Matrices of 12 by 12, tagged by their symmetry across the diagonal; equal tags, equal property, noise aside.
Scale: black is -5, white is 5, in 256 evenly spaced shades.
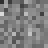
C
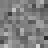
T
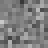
T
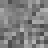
T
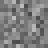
C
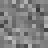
T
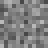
T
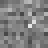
C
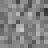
C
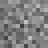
T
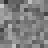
T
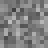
C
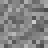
C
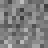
C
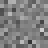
T
